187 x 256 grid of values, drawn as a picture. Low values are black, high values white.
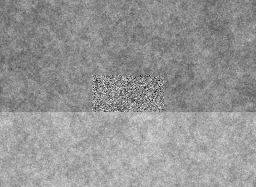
Histogram: bell-shaped. Seam: horizontal, 60% of the way down, the bottom part higher. Odd patch: rougher, in the centre. Roughest part: centre. Stripes: none.
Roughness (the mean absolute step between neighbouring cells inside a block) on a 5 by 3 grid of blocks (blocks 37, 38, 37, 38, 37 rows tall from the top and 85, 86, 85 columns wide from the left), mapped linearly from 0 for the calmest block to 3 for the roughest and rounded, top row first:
0 0 0
0 0 0
0 3 0
0 0 0
0 0 0
